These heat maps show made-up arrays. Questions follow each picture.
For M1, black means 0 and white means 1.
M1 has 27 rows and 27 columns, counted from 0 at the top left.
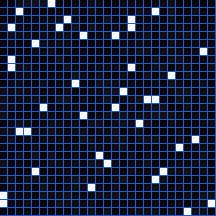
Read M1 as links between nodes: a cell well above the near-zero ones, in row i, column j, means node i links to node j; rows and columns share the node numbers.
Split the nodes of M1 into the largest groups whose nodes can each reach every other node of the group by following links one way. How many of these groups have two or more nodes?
4
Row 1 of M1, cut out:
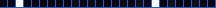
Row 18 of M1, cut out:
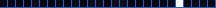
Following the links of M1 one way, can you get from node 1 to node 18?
yes
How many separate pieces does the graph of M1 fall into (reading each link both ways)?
3
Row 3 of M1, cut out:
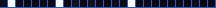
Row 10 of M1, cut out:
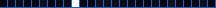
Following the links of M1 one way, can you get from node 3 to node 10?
no
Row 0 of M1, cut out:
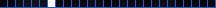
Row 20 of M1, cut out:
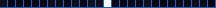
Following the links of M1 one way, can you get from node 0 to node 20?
no
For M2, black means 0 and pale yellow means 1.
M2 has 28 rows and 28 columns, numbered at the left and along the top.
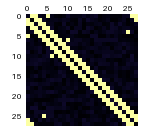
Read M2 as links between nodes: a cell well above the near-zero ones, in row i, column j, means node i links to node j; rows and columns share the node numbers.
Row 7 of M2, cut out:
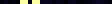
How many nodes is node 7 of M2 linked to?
4
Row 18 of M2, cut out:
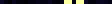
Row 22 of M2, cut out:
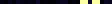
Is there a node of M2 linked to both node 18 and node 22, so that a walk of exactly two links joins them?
yes
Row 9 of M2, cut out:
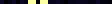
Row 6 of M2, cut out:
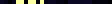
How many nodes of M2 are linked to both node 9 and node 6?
3
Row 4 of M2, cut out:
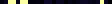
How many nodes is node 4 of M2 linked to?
5
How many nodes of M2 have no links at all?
0
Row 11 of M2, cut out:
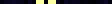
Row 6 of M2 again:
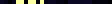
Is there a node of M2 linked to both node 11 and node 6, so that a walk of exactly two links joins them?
yes
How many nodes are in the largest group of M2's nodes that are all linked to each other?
3
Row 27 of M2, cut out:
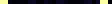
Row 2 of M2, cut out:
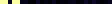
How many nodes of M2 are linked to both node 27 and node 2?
2
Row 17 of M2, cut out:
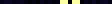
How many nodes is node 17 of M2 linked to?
4
